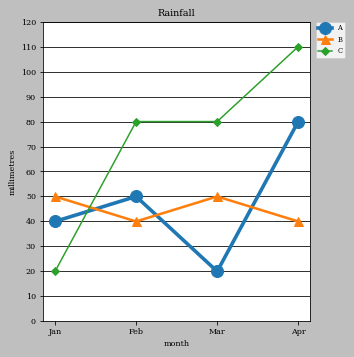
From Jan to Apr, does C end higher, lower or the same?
higher
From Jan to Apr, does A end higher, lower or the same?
higher
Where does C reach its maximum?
Apr
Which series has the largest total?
C
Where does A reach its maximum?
Apr
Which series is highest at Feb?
C
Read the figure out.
Title: Rainfall
x-axis: month, ticks Jan Feb Mar Apr
y-axis: millimetres, ticks 0 10 20 30 40 50 60 70 80 90 100 110 120
Legend: A, B, C
Values:
A: 40 50 20 80
B: 50 40 50 40
C: 20 80 80 110
